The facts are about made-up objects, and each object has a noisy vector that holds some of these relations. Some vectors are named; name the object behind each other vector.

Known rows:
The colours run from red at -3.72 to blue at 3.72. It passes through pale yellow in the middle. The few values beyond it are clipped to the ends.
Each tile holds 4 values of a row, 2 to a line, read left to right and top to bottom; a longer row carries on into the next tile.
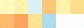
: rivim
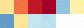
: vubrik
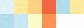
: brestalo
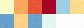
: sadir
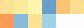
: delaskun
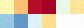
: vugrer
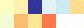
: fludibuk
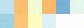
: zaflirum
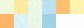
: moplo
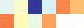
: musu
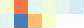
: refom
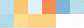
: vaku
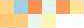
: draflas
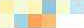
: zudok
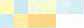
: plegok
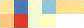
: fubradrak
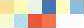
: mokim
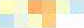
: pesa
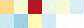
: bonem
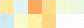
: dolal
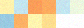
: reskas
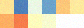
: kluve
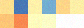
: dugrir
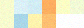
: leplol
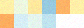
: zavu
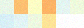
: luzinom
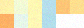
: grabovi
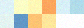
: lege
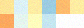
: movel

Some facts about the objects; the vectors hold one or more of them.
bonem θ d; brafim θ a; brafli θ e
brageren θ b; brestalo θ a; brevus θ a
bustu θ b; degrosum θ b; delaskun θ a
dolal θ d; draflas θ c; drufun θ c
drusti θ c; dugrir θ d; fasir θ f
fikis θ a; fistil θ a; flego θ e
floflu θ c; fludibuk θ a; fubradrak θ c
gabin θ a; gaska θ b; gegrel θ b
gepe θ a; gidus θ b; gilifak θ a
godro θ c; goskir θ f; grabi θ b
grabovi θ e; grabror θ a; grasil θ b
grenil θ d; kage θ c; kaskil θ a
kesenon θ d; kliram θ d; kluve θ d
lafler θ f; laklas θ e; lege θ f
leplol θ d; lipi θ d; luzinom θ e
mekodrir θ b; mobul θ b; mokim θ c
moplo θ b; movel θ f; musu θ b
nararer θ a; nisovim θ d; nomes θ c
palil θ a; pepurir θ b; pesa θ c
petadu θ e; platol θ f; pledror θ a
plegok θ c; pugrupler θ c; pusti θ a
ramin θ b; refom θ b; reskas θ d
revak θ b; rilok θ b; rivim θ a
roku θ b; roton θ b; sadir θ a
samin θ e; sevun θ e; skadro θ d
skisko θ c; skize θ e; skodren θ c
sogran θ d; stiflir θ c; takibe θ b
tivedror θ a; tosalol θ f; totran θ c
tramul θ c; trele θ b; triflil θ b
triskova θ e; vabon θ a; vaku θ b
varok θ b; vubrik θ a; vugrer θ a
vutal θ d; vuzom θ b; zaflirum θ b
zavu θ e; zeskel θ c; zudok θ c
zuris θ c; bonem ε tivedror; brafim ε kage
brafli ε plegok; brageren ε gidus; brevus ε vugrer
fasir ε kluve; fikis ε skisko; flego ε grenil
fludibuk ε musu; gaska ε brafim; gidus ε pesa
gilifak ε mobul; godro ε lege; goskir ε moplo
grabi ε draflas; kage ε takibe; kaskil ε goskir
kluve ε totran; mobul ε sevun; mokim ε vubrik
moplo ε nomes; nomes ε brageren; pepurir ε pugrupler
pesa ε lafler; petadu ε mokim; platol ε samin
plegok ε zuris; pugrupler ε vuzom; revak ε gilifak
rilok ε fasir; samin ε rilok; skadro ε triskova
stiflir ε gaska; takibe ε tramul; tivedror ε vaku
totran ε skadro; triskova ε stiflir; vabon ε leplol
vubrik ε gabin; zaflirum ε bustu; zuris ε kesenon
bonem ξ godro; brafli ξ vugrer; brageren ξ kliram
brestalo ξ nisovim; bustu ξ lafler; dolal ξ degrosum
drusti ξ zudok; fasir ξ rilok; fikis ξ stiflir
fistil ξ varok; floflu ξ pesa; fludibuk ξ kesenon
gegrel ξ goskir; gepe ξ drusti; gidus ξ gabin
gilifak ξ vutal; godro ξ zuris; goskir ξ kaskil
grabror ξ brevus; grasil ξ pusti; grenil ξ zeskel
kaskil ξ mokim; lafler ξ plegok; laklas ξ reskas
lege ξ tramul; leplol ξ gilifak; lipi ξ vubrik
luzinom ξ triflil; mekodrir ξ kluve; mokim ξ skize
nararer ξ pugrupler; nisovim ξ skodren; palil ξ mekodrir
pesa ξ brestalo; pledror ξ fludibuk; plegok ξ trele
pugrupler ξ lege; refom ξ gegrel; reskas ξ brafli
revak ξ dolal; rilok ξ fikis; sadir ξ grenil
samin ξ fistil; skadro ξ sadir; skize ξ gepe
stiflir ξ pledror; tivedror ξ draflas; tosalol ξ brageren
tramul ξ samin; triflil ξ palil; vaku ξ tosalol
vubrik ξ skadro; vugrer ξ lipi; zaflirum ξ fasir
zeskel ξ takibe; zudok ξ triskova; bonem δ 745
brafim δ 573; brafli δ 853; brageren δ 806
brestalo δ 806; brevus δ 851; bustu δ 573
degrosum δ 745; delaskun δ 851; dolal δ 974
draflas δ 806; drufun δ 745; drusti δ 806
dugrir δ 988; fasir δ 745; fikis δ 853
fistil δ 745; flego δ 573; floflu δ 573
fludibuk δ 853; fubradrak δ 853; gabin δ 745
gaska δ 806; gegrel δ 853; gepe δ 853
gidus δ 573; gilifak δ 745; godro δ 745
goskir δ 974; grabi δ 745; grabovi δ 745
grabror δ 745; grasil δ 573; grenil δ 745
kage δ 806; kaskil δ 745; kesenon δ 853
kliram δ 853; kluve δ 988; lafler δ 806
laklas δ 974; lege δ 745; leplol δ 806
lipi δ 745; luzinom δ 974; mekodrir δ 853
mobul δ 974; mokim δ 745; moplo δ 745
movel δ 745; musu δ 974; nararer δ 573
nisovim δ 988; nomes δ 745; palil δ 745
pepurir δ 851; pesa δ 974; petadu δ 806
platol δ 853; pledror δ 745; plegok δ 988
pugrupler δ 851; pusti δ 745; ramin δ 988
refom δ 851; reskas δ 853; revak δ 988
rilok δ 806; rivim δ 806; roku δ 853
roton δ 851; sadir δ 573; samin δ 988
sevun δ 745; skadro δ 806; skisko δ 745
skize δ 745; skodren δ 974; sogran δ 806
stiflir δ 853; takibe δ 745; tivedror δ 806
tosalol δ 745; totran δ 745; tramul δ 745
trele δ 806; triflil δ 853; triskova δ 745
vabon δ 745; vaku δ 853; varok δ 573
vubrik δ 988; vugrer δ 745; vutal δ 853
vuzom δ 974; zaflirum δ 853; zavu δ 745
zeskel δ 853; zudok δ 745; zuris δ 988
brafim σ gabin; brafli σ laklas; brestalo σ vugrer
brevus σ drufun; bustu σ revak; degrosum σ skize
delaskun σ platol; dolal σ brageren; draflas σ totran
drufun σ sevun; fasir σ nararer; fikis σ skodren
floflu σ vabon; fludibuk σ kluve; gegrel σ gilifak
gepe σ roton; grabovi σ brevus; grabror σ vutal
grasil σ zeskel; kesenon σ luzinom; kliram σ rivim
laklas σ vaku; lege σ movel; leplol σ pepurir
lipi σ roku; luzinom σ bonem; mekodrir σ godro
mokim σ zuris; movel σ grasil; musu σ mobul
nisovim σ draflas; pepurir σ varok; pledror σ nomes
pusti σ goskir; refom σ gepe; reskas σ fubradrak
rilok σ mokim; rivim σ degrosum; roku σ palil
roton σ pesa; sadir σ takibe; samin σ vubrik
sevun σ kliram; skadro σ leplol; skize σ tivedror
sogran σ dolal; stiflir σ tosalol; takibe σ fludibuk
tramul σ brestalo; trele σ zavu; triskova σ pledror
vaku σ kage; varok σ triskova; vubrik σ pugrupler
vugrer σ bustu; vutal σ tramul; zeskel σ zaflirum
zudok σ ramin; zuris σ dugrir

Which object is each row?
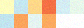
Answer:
floflu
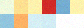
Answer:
brafli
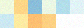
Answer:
samin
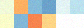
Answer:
kaskil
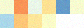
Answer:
fikis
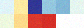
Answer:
gepe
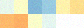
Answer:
ramin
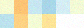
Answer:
revak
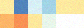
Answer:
zuris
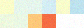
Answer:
drusti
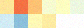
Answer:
gilifak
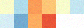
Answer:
tramul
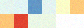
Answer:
roku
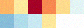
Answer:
grenil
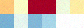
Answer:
skadro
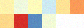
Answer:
flego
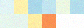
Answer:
goskir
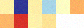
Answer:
vutal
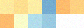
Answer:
grabi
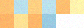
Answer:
drufun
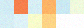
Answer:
rilok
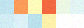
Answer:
brageren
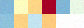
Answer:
bustu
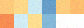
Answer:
brevus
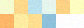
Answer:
degrosum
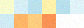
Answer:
stiflir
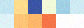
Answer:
gegrel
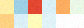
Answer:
skisko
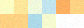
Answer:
mobul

